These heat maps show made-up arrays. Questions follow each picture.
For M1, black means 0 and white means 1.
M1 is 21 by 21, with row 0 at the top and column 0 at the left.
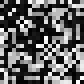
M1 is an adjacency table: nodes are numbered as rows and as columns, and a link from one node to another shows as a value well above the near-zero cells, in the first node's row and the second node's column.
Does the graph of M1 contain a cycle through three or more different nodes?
yes
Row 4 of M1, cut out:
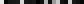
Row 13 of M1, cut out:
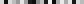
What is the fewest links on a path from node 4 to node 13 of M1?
1
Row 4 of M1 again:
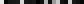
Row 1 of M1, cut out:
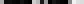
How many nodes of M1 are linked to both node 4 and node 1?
3
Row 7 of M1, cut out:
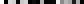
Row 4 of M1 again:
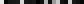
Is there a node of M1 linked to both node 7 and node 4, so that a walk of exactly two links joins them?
yes
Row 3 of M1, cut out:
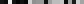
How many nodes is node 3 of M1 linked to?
12
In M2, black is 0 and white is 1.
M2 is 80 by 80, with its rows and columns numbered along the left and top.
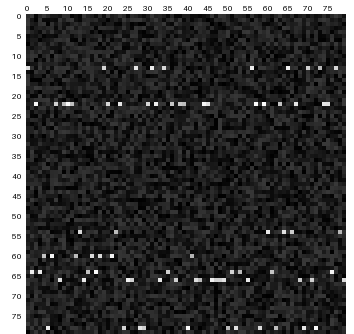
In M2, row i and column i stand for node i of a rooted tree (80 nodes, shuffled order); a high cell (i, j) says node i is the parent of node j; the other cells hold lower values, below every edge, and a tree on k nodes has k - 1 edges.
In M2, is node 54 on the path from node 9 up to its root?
yes
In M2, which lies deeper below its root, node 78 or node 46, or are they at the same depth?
node 46
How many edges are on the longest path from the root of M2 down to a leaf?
2
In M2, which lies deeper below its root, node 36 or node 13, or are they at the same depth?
node 36
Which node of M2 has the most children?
22
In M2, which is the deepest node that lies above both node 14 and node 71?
66
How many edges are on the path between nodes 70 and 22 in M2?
3
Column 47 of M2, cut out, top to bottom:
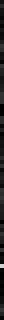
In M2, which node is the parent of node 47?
66
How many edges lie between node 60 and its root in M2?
1
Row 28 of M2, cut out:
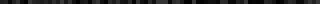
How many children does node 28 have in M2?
0
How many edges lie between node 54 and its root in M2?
0
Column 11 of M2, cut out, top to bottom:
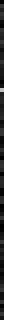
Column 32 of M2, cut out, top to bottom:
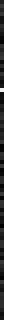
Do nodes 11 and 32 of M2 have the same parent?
yes
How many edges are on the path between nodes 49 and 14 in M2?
2
